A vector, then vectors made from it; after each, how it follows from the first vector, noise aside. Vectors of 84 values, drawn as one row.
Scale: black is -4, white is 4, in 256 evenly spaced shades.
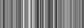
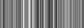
copied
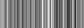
wrapped around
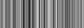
negated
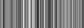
copied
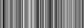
copied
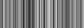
negated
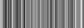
wrapped around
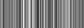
copied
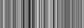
negated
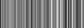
wrapped around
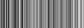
wrapped around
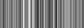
copied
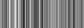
wrapped around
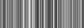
copied
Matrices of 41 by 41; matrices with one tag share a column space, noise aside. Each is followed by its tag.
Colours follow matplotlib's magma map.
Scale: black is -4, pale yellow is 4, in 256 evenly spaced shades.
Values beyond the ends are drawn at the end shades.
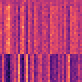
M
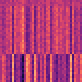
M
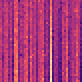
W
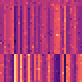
M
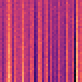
W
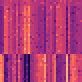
M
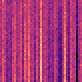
W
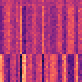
M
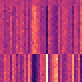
M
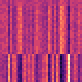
M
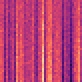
W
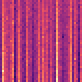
W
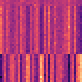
M
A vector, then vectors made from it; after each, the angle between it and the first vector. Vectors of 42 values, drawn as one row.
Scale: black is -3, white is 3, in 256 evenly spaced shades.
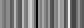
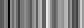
orthogonal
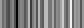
orthogonal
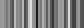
nearly parallel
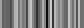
partly aligned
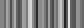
nearly parallel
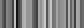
partly aligned
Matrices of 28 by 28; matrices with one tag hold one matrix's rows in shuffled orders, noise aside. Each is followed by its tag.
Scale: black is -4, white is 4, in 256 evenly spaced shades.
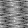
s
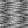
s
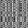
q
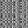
q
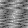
s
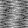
s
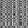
q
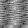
s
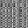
q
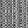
q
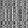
q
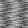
s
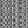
q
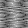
s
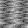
s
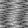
s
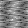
s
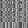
q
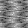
s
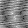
s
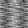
s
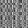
q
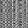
q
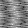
s
